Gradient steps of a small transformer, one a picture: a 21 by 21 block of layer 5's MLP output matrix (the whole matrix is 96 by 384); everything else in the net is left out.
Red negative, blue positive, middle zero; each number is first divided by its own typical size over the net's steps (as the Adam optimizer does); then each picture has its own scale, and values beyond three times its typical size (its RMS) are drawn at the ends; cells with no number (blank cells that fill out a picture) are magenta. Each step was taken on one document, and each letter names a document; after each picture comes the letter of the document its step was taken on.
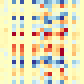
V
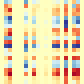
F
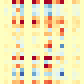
V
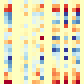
F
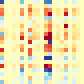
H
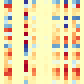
F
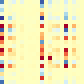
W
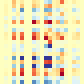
V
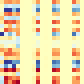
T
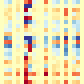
F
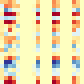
T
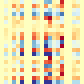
V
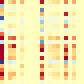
W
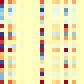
W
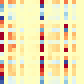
W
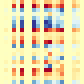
V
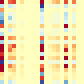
W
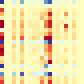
H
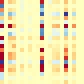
W
